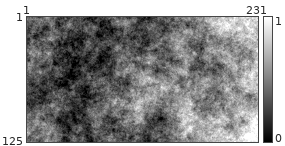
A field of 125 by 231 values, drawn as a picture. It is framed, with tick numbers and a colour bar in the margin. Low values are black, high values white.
Ninth with the highest average: bottom right. Slope: up to the right. Ninth with the lowest average: middle left. Stripes: none.
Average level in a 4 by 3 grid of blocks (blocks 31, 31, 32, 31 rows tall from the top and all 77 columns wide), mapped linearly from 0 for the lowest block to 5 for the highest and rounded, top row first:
0 1 4 | 0 2 3 | 0 3 3 | 1 1 5
